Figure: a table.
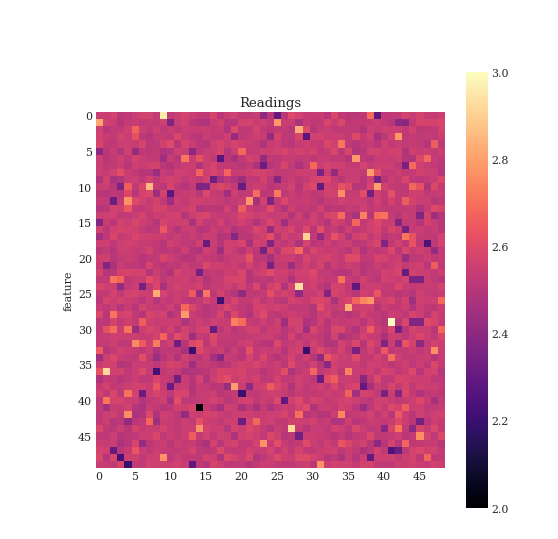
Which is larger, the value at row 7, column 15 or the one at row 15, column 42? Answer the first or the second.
the first
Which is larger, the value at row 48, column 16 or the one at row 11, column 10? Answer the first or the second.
the first
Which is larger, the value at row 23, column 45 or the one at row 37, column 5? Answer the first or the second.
the second
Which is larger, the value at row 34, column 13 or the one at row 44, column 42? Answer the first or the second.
the second
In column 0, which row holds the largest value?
1
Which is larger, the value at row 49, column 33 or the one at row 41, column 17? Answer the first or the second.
the first
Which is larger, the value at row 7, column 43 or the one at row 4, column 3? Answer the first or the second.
the second
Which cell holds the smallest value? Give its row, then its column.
41, 14
